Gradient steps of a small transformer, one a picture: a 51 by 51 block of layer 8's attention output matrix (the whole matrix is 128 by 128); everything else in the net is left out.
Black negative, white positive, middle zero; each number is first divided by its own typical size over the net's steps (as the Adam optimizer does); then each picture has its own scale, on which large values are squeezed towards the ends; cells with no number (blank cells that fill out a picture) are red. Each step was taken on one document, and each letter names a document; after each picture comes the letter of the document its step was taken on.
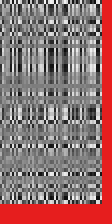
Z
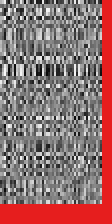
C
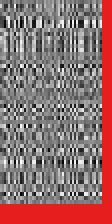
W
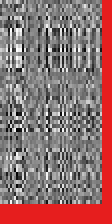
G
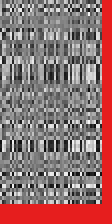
Z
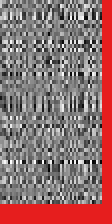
W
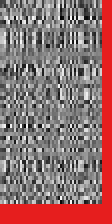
W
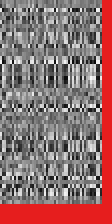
Z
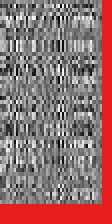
W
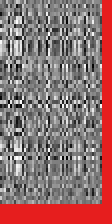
G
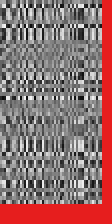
C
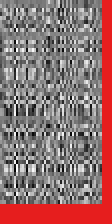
W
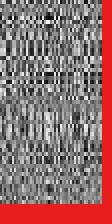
C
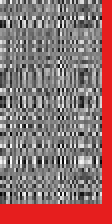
W
